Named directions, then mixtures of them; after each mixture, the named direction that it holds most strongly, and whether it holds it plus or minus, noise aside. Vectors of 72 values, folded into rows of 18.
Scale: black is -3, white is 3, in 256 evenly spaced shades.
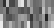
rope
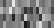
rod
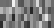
rod, plus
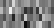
rod, plus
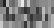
rope, plus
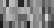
rope, minus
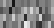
rod, minus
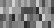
rod, plus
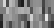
rope, minus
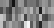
rod, minus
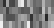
rope, plus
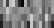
rope, minus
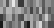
rope, minus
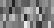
rod, minus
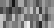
rod, minus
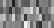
rod, minus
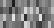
rod, minus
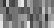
rope, plus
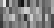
rope, minus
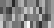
rod, minus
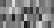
rod, plus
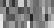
rope, plus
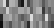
rope, minus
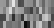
rod, plus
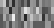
rod, minus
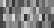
rod, minus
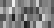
rod, plus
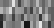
rod, plus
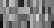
rope, minus
